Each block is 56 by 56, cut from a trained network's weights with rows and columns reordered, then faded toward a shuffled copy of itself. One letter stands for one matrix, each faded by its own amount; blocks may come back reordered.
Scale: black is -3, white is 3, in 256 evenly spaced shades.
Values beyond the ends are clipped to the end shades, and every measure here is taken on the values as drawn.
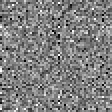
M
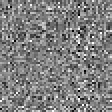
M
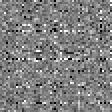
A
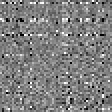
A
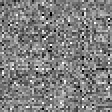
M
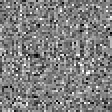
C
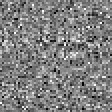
C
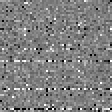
A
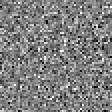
C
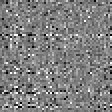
A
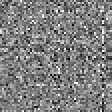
M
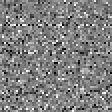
C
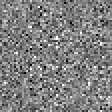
M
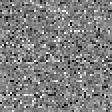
C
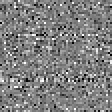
C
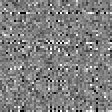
A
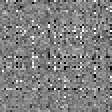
A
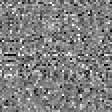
C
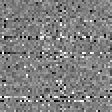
A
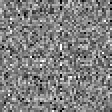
M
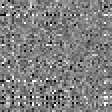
A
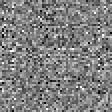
M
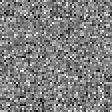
C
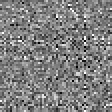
M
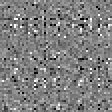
A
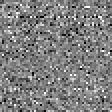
C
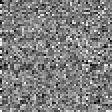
M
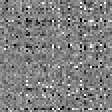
A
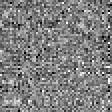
M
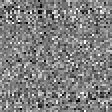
C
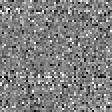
C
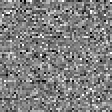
C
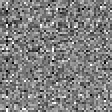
M
